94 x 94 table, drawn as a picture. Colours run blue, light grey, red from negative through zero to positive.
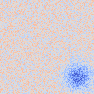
Mirror symmetry: none. Ninth with the lowest average: bottom right. Dips: one, in the bottom right. Odd rows or columns: none.
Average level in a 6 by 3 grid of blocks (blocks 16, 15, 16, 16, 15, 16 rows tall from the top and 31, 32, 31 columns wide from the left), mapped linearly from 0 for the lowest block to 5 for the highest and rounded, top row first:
5 5 5
5 5 5
5 5 5
5 5 4
5 5 0
5 5 1
